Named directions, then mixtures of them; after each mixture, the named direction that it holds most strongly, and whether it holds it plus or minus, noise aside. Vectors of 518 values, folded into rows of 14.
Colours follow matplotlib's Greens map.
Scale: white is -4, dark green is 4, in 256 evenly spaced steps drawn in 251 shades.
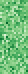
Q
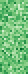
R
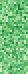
R, minus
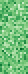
R, plus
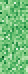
R, minus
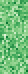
Q, plus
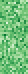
Q, minus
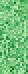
Q, plus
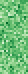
Q, plus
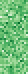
R, minus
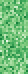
Q, plus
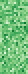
Q, minus
